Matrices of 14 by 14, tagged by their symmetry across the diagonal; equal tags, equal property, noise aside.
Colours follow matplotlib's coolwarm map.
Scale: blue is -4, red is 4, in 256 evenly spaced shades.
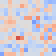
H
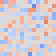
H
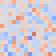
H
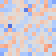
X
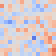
H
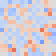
X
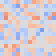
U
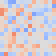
U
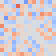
U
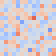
X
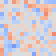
U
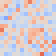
X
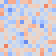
X
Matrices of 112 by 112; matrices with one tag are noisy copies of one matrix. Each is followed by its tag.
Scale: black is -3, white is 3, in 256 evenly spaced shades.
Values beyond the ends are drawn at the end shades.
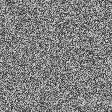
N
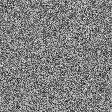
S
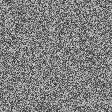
N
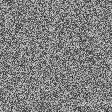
N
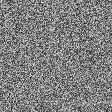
N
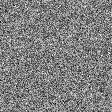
S
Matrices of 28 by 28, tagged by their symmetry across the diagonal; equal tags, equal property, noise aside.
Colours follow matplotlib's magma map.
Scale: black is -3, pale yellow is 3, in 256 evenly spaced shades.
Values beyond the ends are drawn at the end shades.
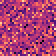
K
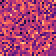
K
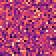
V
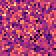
K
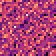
K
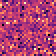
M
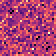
K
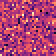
V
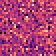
M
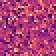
M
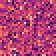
V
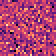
V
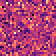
M
